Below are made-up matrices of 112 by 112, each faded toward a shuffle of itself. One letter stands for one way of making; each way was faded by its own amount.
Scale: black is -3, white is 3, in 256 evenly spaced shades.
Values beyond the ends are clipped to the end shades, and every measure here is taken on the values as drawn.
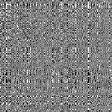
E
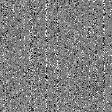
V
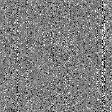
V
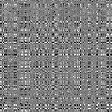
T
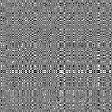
T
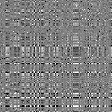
T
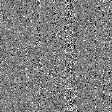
V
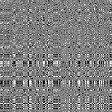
T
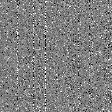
V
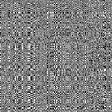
E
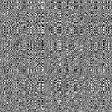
E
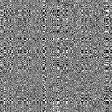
E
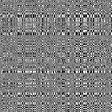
T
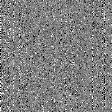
V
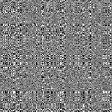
E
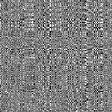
E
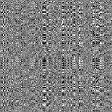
E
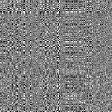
E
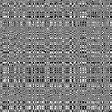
T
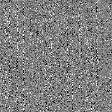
V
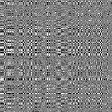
T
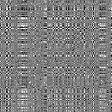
T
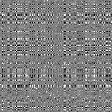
T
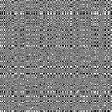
T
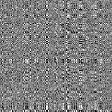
E
